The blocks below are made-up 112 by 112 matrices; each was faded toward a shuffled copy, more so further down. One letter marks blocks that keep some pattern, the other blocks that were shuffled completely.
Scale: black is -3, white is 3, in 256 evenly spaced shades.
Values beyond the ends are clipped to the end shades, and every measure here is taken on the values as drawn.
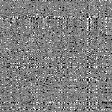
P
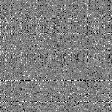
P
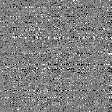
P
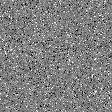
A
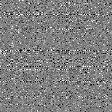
P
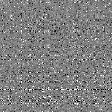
P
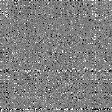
P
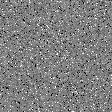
A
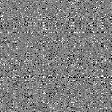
P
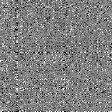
P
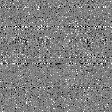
P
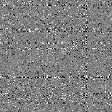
P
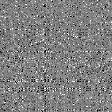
P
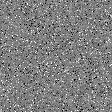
A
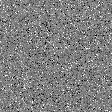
A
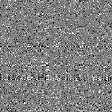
P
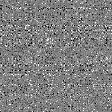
P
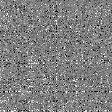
P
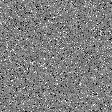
A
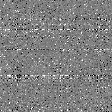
P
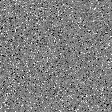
A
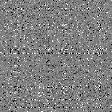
P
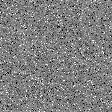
A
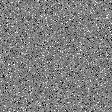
A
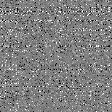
P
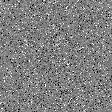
A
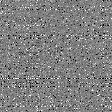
P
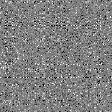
P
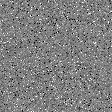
A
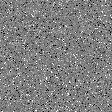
A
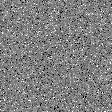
A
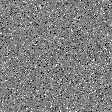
A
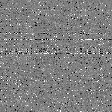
P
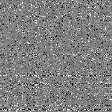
P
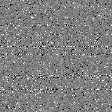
P
